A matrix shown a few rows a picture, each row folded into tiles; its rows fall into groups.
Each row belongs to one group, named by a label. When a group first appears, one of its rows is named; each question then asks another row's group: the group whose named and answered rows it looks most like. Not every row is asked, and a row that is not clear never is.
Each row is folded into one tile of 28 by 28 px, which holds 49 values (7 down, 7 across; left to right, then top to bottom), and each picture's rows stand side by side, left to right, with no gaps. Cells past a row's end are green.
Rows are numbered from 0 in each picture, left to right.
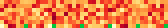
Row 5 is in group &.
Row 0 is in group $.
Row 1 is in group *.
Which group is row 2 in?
&
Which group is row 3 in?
&
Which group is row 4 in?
$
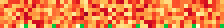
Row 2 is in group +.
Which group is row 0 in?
*
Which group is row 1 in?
$
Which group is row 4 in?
&
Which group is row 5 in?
$
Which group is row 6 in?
*
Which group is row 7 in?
$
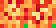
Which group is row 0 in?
+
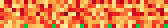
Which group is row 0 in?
&
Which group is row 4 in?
*
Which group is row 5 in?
*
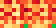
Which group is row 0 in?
&
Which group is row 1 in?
&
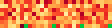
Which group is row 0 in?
&
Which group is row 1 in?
+
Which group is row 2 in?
*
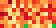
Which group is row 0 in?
+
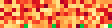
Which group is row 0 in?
&
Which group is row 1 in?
$
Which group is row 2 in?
*
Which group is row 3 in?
+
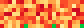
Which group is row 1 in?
&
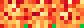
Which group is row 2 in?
$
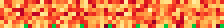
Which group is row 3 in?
*
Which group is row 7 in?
*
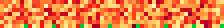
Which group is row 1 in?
*
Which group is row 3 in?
$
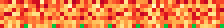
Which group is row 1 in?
$
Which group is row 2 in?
+
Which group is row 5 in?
+
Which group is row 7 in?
&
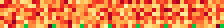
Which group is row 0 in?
$
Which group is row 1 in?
&
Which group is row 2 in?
$
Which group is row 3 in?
*
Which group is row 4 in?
*
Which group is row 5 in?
&
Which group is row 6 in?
&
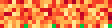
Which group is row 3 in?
*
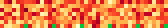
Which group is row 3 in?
$
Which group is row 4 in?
*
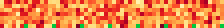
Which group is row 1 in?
$
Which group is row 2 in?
*
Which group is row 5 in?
*
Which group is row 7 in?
$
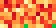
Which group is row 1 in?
&
